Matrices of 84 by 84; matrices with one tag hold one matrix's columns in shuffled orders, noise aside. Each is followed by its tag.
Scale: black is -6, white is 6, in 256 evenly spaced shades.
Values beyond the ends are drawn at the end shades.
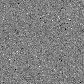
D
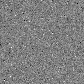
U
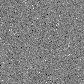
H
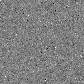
U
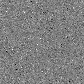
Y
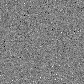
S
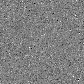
U
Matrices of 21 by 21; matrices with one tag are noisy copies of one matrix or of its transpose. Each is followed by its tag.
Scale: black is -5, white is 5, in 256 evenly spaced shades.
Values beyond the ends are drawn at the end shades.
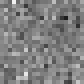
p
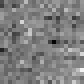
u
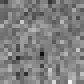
u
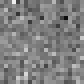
p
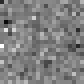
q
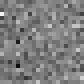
p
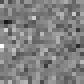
q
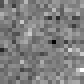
u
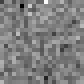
q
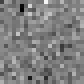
q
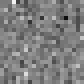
p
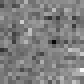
u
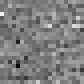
p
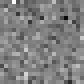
p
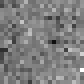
u
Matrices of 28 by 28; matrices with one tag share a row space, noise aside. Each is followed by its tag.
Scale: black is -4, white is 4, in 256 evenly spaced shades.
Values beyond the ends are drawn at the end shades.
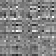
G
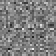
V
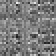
G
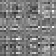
G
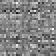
G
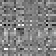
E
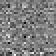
V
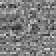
G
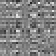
G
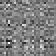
V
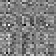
V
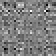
E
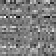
G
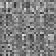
V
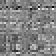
G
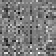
E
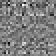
V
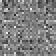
E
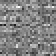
G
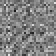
V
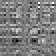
G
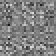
V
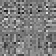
E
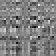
G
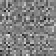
V
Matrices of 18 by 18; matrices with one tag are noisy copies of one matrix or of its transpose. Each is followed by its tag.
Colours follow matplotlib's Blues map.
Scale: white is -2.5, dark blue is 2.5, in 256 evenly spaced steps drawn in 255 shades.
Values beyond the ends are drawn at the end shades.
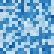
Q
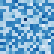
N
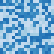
Q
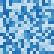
N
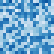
Q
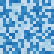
N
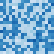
Q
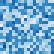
N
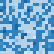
Q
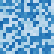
Q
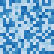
N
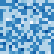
N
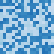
Q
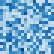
N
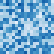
Q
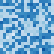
Q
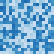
Q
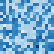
Q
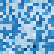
Q
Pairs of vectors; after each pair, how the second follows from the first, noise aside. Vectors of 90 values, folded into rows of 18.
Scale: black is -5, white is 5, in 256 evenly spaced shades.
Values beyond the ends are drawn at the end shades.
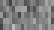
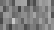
wrapped around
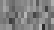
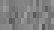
shrunk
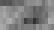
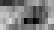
scaled up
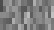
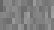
shrunk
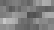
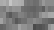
wrapped around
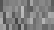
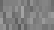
shrunk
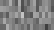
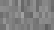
shrunk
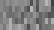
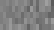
shrunk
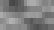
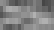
wrapped around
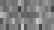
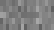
shrunk
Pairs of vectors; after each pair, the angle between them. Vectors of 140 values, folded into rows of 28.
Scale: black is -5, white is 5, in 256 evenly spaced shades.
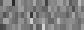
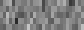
partly aligned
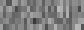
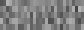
partly opposed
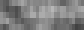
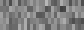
orthogonal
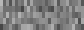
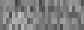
partly aligned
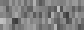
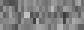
orthogonal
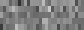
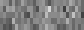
partly aligned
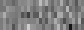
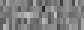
partly opposed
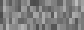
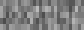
orthogonal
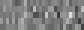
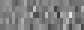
nearly parallel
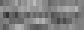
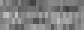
nearly opposite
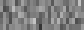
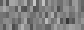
orthogonal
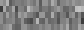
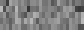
nearly opposite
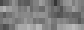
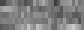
nearly parallel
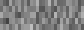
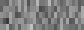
nearly parallel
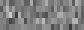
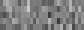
orthogonal
